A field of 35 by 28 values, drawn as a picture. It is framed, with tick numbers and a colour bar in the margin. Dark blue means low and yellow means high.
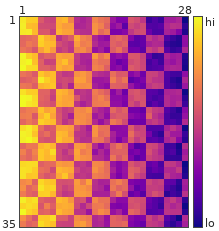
A checkerboard runs through the table. There is an overall slope up to the left. No lone cell stands out from its neighbours. On average the colour sits 50% of the way up the scale.
